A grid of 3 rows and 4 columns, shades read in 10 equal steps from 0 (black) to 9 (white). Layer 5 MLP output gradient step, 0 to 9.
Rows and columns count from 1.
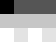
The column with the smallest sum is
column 1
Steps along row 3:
down up down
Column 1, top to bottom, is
0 7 9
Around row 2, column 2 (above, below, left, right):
3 8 7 7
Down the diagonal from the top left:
0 7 9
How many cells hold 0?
1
